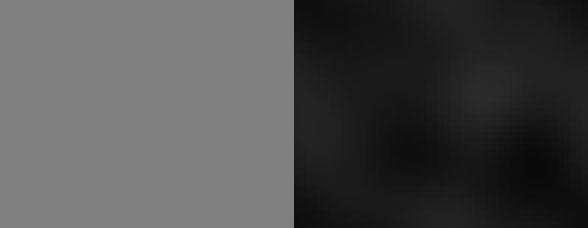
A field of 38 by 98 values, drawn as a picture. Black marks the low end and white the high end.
The table splits into one row of 2 panels. Panel 1,1: middling, flat. Panel 1,2: very low, smooth, faint in contrast.
